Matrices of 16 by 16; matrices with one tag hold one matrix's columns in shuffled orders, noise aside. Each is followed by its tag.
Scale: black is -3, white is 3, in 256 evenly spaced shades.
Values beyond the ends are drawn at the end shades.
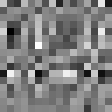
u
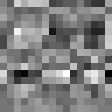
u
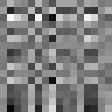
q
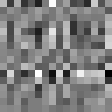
u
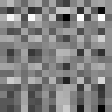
q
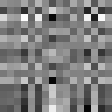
q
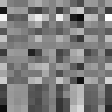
q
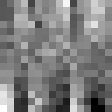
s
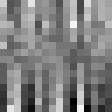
s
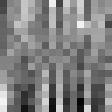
s
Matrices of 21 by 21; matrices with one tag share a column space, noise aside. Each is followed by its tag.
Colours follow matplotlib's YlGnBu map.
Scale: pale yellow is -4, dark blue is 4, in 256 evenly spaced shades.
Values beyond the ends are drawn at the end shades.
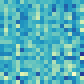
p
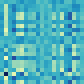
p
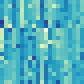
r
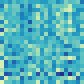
p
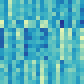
r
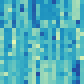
r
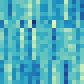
r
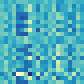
p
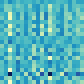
p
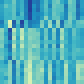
r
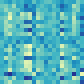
p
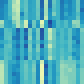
r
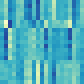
r
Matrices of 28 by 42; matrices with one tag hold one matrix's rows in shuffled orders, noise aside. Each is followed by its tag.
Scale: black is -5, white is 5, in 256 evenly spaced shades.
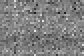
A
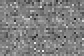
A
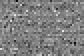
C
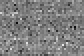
C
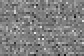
A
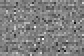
A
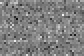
C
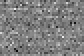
C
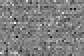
C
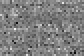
C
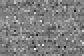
A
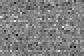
C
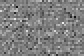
C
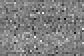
A
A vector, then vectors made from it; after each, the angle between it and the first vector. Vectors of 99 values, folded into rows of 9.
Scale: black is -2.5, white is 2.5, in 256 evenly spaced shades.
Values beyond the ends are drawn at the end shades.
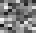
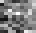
partly opposed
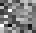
partly opposed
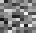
orthogonal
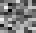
nearly parallel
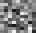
orthogonal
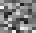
orthogonal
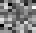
nearly parallel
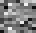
nearly opposite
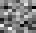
nearly opposite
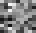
nearly opposite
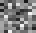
orthogonal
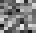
partly aligned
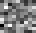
nearly parallel
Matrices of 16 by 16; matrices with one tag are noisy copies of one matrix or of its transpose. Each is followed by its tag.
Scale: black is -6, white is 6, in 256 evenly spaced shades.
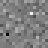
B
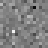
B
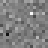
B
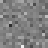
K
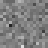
K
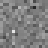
B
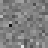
K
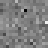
K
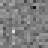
B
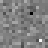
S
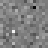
B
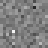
B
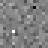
B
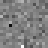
K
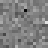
K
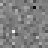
B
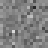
B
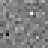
B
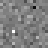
B
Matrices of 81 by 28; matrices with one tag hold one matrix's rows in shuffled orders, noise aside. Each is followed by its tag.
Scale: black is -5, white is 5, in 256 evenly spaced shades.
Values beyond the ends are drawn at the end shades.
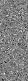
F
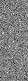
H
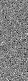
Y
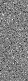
H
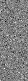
F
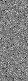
F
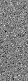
F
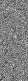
F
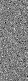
Y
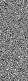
F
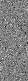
Y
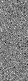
Y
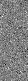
Y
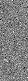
H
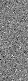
H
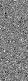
F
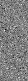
F
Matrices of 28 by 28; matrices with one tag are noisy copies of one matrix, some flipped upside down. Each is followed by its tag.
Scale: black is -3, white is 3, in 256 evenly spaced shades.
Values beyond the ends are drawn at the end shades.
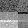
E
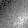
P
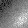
P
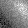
P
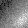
P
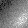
P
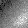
P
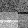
E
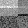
E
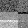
E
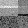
E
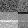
E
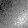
P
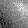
P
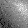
P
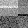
E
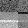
E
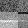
E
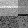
E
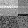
E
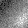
P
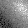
P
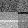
E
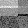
E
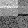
E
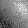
P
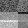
E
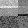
E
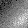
P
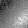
P
